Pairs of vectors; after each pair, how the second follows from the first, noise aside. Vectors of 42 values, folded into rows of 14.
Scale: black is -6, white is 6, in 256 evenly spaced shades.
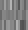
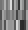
scaled up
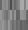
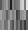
scaled up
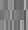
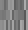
copied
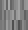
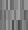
copied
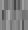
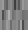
copied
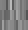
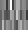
scaled up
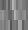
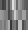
scaled up
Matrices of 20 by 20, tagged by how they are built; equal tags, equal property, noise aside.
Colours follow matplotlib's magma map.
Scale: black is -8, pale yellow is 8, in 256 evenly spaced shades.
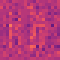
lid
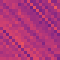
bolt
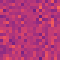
lid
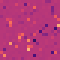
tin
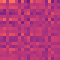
lid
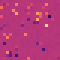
tin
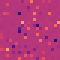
tin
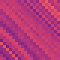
bolt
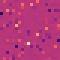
tin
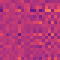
lid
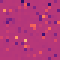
tin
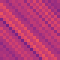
bolt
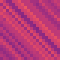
bolt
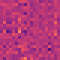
lid
